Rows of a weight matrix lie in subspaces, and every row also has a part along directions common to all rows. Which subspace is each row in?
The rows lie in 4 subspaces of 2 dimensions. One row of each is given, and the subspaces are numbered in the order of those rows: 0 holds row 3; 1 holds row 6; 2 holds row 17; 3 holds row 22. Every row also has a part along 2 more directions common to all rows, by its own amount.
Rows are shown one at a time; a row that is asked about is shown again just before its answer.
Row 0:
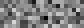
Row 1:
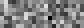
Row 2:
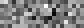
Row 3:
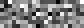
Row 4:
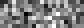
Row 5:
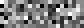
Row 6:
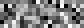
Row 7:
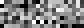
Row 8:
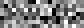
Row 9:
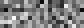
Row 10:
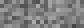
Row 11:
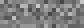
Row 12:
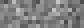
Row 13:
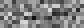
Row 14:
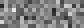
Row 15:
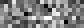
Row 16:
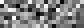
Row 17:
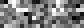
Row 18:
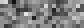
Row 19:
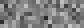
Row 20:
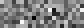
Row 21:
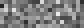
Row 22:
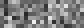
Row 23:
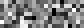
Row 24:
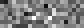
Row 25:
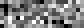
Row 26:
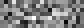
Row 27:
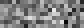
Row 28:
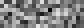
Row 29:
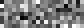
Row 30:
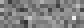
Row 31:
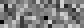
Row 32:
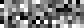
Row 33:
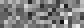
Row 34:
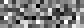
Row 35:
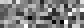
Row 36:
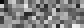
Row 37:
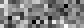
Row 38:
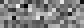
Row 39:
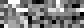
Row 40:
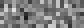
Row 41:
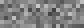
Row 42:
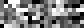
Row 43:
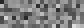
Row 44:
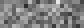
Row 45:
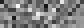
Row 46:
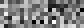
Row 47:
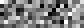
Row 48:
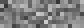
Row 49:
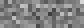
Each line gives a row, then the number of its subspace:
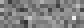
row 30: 2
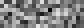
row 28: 0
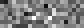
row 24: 0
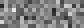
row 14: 1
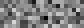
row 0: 1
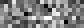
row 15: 1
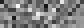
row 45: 0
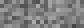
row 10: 3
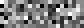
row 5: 2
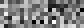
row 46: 3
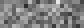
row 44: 2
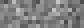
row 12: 2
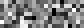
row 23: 1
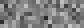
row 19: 1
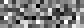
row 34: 0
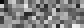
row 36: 3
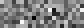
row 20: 3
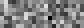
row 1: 3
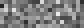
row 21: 1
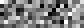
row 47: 2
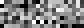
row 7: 3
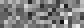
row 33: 2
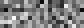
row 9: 3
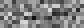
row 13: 2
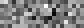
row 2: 1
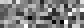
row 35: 2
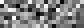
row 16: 0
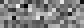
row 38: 0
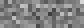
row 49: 0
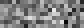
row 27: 2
